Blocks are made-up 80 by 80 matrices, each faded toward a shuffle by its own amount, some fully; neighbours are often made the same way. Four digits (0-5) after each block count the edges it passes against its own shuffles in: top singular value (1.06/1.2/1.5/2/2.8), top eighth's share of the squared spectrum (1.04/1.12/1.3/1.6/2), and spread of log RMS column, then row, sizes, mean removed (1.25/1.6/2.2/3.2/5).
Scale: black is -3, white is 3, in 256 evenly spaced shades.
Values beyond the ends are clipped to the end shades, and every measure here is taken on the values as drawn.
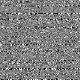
2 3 0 4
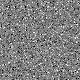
0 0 0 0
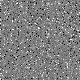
2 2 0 0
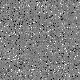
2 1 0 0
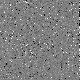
3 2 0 0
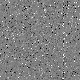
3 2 0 0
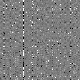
4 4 2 1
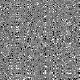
4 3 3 2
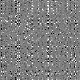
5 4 3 2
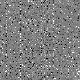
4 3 2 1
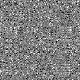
4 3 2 1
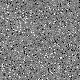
2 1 0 0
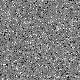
0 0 0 0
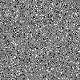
3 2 1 0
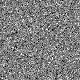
0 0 0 0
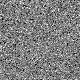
0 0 0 0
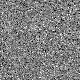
0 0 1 0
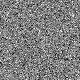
0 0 0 0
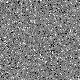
2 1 0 0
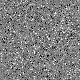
0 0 0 0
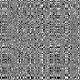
5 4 3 3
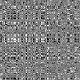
5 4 3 3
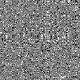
4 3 2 1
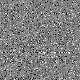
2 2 1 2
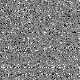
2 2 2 3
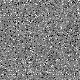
1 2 1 2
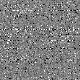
2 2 2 3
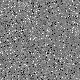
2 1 0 0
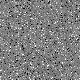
3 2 1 0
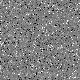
1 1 0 0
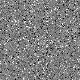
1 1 2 0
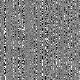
2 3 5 0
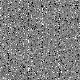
1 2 2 0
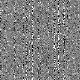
2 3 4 0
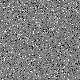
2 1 0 0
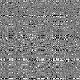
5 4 2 3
